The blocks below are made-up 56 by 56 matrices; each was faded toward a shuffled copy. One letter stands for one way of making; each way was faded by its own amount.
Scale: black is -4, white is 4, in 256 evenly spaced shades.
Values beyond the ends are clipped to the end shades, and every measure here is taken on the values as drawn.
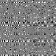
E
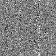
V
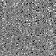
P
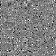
P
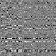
E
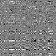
E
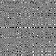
E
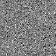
V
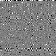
E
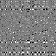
E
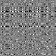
E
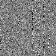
V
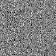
V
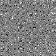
P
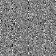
V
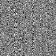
V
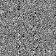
V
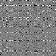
E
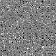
P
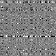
E
